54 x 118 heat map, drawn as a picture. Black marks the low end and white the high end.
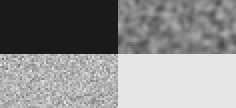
It is made of 2 by 2 panels. Panel 1,1: very low, flat. Panel 1,2: middling, blotchy. Panel 2,1: high, fine-grained. Panel 2,2: very high, flat.
